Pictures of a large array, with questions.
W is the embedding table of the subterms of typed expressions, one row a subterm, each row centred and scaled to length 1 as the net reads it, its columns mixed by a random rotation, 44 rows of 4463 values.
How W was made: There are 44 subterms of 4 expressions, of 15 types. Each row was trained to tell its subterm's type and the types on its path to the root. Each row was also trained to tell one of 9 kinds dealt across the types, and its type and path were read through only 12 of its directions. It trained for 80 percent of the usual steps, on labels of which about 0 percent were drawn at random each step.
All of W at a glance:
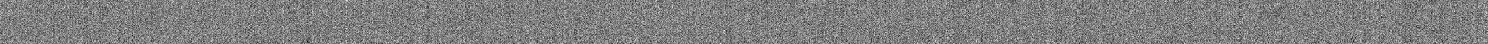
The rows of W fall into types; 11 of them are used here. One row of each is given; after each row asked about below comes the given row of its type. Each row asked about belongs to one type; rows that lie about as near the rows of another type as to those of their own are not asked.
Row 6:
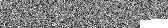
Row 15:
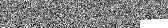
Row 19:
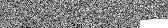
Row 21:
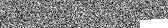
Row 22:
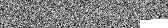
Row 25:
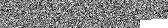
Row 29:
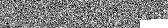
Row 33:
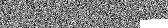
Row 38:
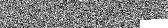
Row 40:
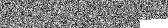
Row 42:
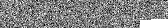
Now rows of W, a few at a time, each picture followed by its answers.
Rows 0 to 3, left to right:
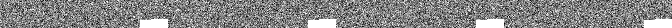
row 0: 21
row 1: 42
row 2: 25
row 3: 22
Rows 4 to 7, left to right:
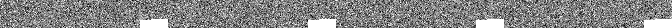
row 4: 40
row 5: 6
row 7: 6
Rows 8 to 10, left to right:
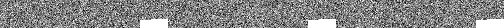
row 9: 15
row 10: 42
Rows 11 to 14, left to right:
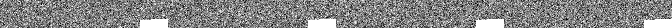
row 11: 38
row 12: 22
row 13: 38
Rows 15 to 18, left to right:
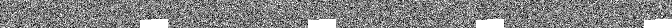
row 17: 29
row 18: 22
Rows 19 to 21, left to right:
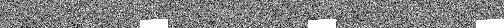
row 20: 38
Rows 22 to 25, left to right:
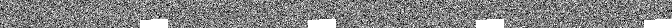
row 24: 29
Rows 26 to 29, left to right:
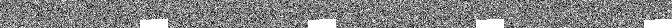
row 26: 40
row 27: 6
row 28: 21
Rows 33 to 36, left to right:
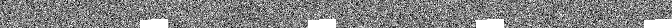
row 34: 42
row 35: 29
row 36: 6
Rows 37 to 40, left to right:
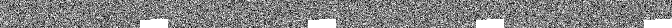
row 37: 25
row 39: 33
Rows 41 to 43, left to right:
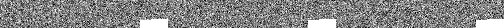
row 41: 38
